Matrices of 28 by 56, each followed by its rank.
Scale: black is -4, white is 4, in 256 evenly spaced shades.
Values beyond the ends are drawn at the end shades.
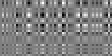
one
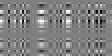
one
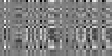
two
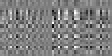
two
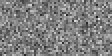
full rank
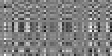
two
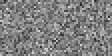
full rank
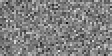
full rank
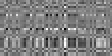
two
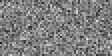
full rank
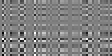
one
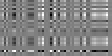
one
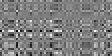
two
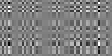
one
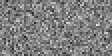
full rank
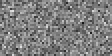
full rank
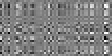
two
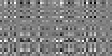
two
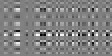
one
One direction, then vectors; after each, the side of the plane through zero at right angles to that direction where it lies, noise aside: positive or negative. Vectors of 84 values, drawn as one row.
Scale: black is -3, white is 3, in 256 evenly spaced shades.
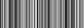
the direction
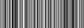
positive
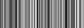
positive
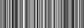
positive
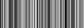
positive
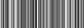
negative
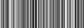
negative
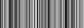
positive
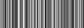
positive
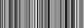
positive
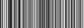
positive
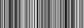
positive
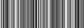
negative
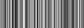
positive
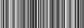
negative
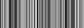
positive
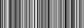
positive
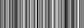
positive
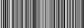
negative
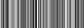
negative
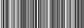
negative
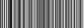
positive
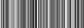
negative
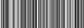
negative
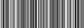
negative
